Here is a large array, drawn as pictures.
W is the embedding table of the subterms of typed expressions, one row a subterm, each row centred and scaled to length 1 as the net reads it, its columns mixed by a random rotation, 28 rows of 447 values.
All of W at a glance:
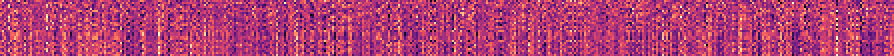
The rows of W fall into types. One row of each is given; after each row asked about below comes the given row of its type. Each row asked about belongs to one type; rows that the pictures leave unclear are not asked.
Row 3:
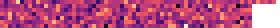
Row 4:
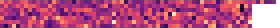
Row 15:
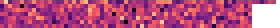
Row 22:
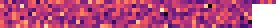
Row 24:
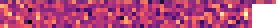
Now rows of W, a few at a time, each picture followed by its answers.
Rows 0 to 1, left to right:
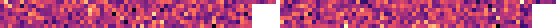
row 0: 15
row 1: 22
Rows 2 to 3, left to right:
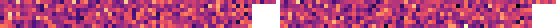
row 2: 3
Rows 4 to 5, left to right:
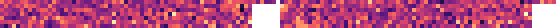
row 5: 24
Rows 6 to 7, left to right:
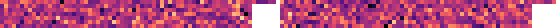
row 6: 4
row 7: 3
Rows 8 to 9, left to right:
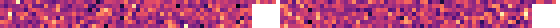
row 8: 3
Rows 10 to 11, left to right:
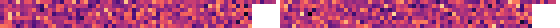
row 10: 3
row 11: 4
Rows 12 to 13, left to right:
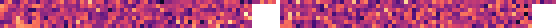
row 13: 3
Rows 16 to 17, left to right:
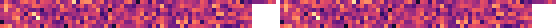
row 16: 24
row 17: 24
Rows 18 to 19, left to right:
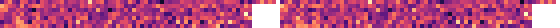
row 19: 24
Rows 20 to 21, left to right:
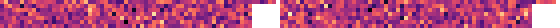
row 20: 15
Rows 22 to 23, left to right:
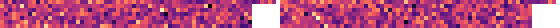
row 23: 15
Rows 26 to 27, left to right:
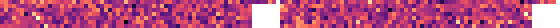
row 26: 15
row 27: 24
